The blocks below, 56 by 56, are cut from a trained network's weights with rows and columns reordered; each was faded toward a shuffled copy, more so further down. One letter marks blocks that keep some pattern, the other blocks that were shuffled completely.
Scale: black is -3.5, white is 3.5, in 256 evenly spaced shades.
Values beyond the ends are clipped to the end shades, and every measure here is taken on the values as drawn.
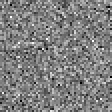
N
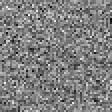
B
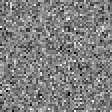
B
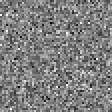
N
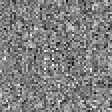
B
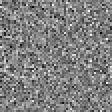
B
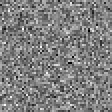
B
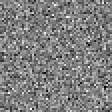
N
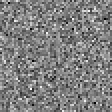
B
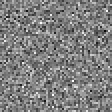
N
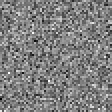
B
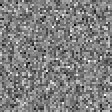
B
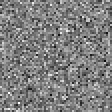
N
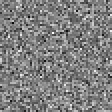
N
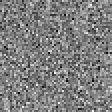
N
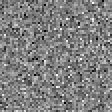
N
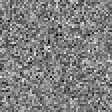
N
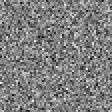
N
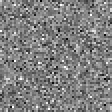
N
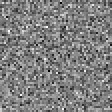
N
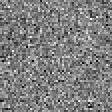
B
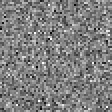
N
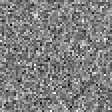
N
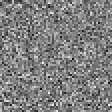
B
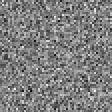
B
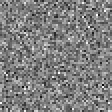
N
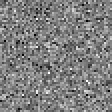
B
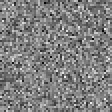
B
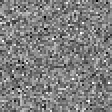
N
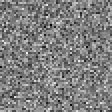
N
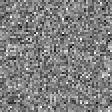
B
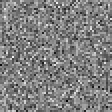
N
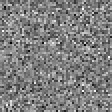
B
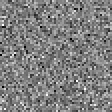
N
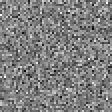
N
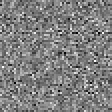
B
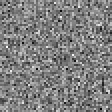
N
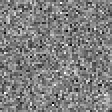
B
